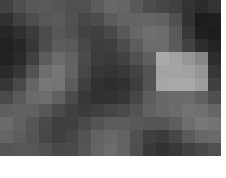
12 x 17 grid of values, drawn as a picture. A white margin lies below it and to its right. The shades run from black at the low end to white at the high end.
An odd patch, higher than its surroundings, sits in the middle right. On average the colour sits 30% of the way up the scale. The middle right is the roughest part. The ninth with the highest average is the middle right.
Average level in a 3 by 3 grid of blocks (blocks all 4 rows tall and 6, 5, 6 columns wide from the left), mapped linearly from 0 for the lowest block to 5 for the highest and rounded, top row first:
1 2 1 | 2 0 5 | 2 2 2
